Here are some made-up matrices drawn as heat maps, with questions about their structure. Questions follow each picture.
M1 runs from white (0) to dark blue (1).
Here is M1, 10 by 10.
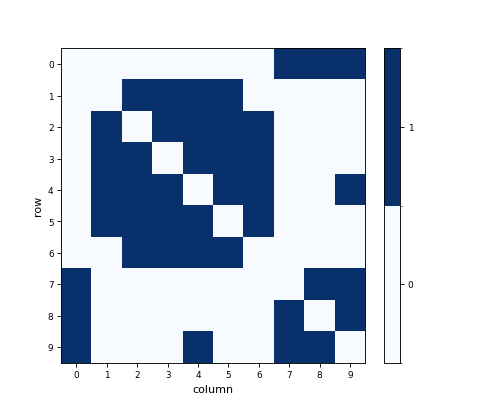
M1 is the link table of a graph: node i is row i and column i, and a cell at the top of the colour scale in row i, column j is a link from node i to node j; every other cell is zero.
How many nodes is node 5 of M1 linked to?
5
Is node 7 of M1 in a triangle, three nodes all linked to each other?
yes
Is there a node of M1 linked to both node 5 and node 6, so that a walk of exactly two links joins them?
yes
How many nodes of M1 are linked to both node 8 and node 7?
2
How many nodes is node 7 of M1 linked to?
3
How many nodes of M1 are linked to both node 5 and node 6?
3
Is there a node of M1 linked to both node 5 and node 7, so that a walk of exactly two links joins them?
no
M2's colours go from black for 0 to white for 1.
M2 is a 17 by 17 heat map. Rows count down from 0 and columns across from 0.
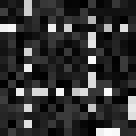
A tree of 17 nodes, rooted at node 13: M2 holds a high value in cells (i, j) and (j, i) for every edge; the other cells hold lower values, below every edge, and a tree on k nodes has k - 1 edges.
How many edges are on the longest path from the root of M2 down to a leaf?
2
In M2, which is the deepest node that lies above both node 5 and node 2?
11
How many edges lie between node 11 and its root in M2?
1
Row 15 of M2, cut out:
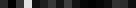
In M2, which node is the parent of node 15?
3
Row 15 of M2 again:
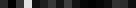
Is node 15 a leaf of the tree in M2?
yes
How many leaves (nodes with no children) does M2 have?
13
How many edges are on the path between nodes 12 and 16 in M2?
1
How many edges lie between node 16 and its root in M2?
1
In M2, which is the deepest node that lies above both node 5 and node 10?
11
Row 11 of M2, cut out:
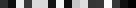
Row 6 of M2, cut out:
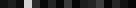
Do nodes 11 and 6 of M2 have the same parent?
no
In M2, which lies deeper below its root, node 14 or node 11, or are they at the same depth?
node 14
